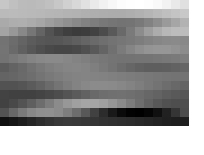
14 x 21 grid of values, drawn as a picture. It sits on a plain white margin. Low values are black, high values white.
The ninth with the lowest average is the bottom right. The top right is the ninth with the highest average. There is an overall slope up to the top. The grain runs across in streaks.
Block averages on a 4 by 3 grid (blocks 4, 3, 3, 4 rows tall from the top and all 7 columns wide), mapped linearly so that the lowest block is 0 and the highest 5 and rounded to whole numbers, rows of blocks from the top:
445 | 223 | 232 | 110
